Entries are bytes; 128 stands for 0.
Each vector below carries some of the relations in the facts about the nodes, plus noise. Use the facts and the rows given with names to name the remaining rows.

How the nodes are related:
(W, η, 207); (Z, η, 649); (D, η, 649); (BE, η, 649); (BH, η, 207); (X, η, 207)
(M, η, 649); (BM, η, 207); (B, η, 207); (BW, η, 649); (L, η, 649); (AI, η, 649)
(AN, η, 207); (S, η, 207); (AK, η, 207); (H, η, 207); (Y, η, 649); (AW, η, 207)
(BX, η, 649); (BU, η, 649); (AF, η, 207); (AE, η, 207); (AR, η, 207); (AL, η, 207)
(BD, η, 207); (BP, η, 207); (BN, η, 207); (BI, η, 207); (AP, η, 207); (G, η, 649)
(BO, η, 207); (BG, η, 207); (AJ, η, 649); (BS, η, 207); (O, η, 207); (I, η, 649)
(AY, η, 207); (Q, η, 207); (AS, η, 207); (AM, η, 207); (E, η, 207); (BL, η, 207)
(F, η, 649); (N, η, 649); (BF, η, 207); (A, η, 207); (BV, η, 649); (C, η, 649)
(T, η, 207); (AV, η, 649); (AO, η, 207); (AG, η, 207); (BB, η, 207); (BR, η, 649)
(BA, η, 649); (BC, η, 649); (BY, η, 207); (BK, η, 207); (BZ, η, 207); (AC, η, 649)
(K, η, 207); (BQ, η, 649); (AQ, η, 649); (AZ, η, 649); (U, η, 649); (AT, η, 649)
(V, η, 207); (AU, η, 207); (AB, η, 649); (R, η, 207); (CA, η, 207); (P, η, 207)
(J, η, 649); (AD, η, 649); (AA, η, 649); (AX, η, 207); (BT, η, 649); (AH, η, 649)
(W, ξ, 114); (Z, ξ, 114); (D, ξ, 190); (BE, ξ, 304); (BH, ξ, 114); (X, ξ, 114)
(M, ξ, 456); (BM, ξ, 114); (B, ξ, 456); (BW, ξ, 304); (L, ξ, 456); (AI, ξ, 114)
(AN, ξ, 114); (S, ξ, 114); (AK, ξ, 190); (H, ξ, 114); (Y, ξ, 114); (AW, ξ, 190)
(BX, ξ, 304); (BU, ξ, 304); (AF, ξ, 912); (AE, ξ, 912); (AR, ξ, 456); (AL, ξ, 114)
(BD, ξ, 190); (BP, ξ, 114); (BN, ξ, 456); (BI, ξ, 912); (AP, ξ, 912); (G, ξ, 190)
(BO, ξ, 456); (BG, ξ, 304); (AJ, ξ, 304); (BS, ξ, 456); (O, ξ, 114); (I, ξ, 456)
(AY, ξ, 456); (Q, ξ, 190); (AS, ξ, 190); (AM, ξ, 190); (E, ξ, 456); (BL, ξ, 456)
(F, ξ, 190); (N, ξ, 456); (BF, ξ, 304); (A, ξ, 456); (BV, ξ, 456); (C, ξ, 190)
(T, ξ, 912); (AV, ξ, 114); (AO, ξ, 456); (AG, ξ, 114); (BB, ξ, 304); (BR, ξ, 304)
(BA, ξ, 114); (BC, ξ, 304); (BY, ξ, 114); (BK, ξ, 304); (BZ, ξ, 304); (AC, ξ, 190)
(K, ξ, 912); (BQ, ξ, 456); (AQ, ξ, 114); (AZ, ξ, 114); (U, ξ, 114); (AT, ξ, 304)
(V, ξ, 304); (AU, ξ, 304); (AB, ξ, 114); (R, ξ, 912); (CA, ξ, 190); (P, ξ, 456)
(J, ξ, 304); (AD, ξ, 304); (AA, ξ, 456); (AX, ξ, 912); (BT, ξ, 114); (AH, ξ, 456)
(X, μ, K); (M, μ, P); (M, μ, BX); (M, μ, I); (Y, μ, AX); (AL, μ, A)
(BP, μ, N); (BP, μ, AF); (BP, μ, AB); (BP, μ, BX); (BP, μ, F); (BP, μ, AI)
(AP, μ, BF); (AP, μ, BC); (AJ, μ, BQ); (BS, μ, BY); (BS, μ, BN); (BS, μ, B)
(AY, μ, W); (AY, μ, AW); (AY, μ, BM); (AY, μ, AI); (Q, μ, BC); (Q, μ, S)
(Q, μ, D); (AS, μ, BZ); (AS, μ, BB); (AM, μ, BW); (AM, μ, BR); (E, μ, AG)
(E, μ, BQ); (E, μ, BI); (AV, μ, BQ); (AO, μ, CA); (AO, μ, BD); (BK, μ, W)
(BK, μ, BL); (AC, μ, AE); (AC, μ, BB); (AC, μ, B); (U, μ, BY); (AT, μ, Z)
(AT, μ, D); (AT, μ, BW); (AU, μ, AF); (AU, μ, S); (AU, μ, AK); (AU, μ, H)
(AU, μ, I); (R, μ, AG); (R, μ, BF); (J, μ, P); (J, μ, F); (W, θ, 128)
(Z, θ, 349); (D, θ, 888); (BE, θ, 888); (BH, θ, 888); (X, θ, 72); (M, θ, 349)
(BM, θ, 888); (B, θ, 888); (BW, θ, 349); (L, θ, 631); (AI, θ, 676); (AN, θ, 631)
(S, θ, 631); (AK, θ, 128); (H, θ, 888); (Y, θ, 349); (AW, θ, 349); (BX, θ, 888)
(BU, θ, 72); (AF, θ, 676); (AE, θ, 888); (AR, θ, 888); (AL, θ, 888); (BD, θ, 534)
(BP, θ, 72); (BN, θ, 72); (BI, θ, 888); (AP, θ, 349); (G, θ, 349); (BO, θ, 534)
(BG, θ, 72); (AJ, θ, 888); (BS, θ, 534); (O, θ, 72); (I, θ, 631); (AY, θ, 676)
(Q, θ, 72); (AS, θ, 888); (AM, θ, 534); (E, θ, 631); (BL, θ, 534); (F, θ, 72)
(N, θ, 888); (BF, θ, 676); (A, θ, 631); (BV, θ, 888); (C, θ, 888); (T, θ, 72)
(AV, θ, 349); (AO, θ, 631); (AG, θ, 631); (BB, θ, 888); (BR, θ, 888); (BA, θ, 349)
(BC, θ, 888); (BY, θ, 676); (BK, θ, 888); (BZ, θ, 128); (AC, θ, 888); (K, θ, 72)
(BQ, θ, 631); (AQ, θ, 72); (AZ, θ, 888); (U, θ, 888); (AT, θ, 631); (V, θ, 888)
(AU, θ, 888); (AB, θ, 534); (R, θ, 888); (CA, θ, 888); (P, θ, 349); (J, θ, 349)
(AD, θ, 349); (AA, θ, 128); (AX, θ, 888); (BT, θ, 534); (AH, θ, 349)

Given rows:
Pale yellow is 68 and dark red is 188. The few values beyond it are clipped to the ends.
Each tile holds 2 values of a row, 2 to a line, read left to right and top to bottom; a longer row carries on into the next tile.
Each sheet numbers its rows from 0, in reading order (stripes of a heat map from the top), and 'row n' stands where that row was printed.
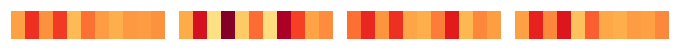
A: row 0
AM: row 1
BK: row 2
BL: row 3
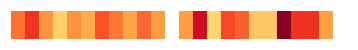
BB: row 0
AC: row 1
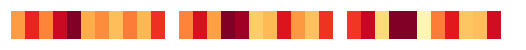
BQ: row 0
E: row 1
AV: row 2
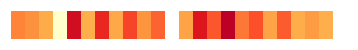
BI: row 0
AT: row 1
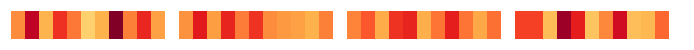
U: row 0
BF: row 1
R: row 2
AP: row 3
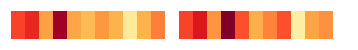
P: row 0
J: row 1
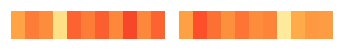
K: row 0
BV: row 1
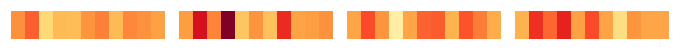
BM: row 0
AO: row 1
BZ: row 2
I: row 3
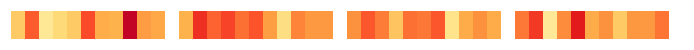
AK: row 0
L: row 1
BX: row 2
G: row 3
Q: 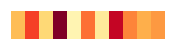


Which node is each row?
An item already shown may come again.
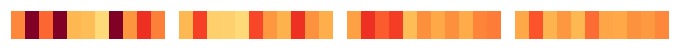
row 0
BS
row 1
W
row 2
BN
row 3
O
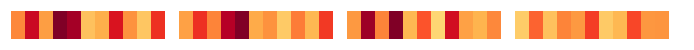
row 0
E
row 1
BQ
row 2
AY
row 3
F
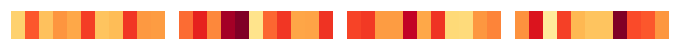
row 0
F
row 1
AJ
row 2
AD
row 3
AS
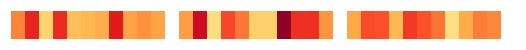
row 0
AL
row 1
AC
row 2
BU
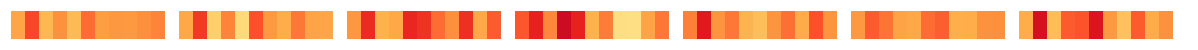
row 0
O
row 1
S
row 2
AF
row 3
AH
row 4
B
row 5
BG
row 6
AI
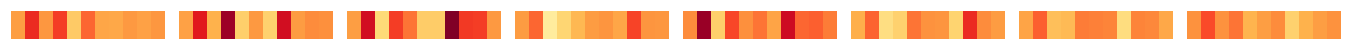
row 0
A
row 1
X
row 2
AC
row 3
CA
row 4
BY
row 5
C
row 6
AZ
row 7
AR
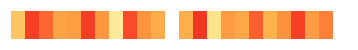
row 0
AA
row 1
BD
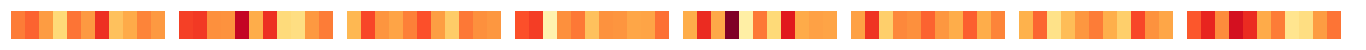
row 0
V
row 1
AD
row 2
AQ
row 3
AW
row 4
BP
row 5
AG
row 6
D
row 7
AH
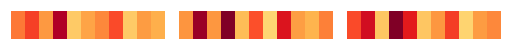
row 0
AU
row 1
AY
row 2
Y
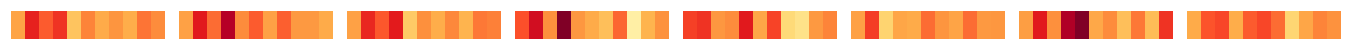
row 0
BN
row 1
AT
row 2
BN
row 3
M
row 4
BW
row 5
AN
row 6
BQ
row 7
BU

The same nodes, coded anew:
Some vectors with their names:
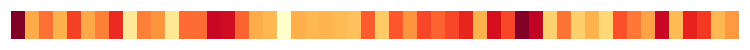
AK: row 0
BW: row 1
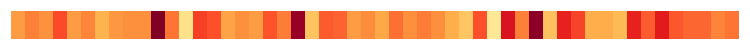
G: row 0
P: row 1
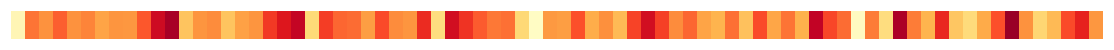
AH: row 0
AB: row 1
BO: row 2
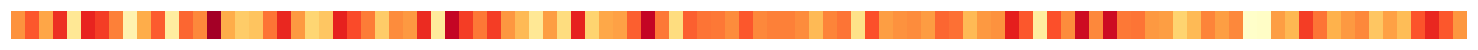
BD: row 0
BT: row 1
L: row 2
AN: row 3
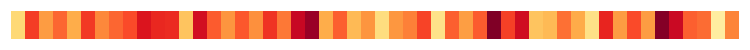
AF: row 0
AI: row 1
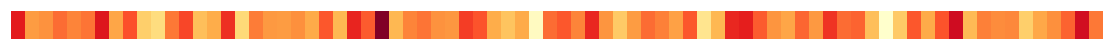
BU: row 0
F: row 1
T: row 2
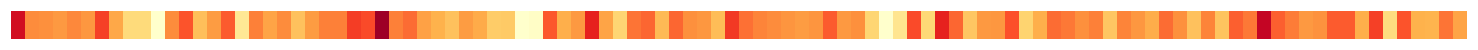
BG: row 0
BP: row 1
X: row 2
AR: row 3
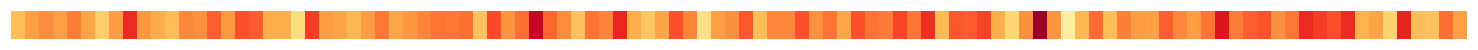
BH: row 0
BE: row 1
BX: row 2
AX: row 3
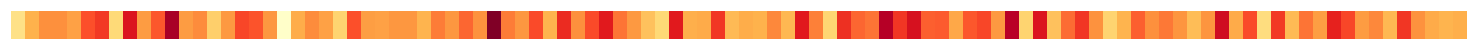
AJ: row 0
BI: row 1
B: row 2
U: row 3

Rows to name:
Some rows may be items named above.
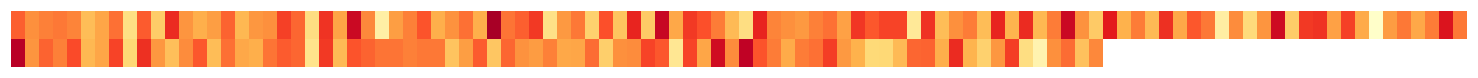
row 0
L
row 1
AV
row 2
AP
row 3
BZ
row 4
I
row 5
L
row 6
Q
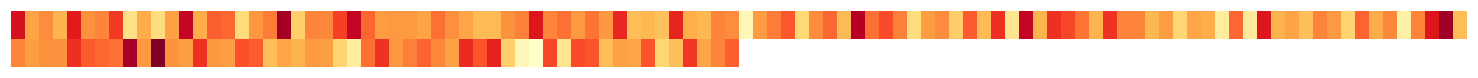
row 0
BN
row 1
V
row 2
AV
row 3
E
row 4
D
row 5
AQ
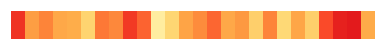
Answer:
AG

